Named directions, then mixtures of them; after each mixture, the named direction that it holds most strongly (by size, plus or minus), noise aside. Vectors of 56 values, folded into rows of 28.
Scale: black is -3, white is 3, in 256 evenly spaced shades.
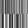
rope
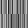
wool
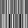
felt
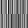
wool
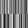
rope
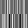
felt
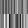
rope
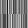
wool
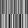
felt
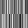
felt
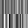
rope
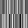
felt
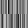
wool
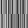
wool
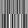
felt
